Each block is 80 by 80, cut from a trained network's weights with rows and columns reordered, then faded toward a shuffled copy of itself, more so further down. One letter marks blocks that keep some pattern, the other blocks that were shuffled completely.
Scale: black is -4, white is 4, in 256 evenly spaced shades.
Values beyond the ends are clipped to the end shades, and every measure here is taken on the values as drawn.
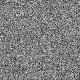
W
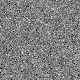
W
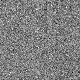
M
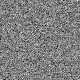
W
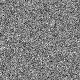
W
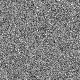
W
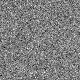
W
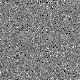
M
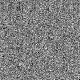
M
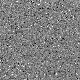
W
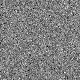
W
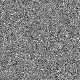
W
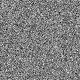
W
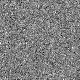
W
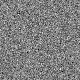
W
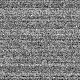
M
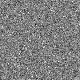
W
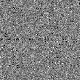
M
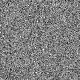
W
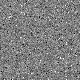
W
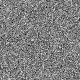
W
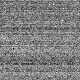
M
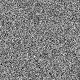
W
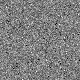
W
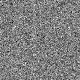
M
